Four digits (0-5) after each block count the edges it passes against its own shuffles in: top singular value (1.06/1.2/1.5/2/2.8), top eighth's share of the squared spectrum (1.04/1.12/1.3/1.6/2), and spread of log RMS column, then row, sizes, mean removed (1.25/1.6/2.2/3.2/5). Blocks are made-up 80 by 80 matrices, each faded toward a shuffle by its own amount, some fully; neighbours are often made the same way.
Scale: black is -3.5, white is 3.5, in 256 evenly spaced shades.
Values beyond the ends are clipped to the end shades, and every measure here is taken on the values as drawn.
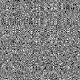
4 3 2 2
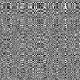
5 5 3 4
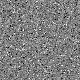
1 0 0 0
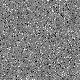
3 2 0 0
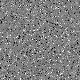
0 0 0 0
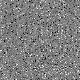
3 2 0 0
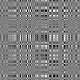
5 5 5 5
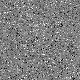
2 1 0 0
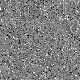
2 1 0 0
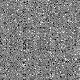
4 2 1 1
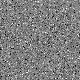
1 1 0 0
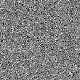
3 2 0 0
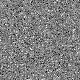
1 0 0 0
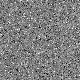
0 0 0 0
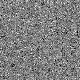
2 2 0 0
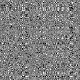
4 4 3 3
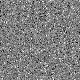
2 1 0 0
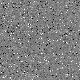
2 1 0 0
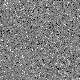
0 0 0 0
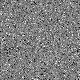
0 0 0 0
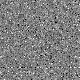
1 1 0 1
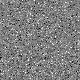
0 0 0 0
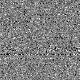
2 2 0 3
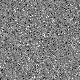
0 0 0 0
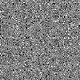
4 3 2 2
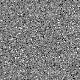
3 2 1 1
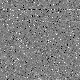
2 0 0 0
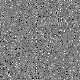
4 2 1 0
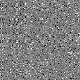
3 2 1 1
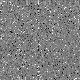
3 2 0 0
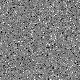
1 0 0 0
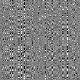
5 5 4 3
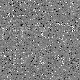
2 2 1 1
